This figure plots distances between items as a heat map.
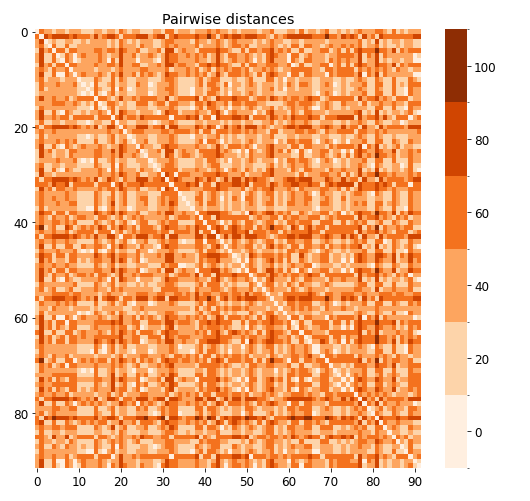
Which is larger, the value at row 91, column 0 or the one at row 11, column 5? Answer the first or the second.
the second
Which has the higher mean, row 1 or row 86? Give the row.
1
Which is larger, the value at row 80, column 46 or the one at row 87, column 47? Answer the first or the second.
the second
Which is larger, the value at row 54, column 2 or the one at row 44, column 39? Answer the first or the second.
the second
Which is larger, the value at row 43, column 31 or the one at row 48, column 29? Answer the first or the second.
the second
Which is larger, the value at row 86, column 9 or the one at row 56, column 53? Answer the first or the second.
the second
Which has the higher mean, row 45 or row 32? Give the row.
32
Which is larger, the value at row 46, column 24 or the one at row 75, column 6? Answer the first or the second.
the first
